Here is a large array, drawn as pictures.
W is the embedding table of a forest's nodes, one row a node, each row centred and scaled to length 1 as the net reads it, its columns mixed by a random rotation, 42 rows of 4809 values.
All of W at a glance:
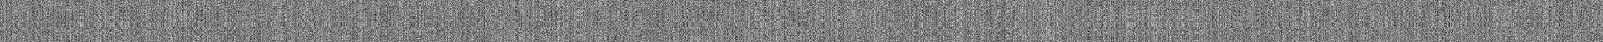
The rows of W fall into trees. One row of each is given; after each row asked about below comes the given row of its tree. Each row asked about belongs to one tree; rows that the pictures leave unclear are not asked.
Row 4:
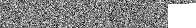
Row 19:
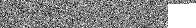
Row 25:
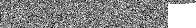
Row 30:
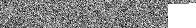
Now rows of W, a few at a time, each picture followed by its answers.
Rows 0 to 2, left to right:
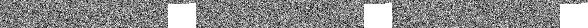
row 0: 19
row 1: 4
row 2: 4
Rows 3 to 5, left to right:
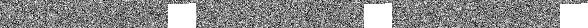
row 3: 30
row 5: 4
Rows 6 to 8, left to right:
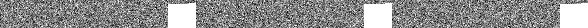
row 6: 25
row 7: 19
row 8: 25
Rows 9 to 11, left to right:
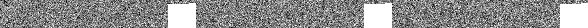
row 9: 30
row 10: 19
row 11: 19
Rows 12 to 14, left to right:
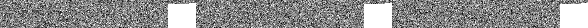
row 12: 19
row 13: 25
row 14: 19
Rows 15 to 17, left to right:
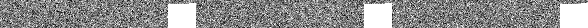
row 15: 19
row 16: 25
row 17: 25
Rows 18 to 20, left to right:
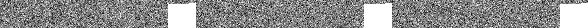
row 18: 25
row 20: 19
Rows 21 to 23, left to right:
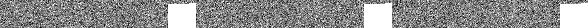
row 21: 4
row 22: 25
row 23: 25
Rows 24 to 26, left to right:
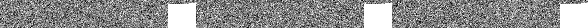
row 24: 25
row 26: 25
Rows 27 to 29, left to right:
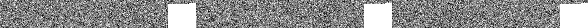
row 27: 4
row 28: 4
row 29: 19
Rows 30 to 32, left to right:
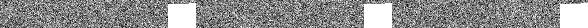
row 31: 30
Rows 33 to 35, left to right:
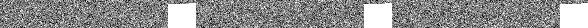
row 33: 25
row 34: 30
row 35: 19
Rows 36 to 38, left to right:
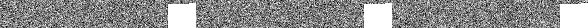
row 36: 4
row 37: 4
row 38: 30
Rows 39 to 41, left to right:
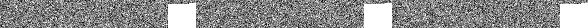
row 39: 4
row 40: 25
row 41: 4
